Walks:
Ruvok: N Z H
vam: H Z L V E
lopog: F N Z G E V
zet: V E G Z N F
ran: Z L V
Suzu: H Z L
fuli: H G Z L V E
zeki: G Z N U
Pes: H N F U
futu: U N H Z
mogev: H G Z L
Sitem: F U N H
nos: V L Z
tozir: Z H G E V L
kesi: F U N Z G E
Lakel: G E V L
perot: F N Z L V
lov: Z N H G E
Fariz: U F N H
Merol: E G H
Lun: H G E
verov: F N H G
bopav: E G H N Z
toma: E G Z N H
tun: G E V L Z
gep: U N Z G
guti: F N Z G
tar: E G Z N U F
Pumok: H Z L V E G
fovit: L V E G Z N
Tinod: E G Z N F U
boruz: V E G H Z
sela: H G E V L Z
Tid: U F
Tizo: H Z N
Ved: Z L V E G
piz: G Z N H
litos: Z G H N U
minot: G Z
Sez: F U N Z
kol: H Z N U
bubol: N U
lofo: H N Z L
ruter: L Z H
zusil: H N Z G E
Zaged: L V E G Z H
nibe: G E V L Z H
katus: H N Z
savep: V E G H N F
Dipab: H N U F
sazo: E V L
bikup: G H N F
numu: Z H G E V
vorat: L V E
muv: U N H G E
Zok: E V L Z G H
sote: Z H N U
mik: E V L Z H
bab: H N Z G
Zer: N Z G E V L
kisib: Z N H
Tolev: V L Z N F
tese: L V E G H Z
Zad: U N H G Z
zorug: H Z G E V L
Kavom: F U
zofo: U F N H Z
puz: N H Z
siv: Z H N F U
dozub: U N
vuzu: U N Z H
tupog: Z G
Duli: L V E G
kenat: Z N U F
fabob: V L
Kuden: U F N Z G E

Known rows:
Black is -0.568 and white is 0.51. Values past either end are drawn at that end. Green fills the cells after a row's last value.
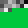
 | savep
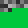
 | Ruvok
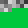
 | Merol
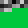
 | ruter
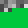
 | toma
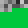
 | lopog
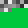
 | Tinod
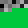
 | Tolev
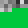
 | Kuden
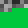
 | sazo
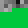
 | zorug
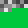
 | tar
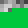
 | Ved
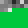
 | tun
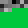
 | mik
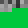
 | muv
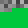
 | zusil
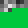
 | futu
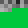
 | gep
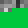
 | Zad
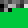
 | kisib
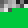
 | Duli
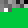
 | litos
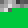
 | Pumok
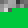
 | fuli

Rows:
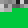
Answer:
kesi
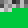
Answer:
Tid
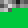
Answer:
zofo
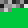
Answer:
kenat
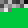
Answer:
Dipab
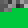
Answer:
lov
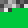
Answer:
fovit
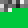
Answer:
Lun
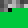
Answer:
katus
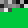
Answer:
siv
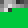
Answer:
vam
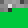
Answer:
lofo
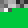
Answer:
boruz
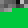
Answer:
tozir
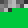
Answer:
bopav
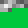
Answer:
ran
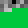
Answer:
nos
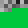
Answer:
guti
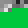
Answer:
Sitem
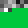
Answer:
Zaged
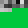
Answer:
tupog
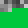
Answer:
Lakel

